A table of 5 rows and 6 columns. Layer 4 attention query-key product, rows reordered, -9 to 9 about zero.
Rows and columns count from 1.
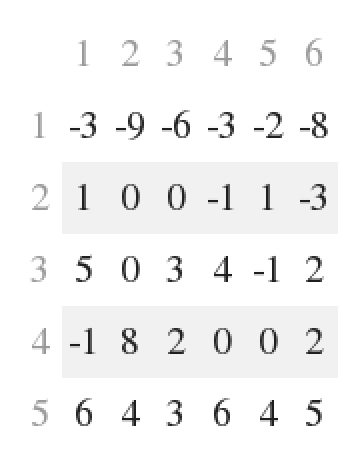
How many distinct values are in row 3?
6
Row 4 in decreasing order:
8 2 2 0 0 -1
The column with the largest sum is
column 1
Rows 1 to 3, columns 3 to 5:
-6 -3 -2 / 0 -1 1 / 3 4 -1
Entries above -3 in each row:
1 5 6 6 6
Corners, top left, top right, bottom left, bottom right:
-3 -8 6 5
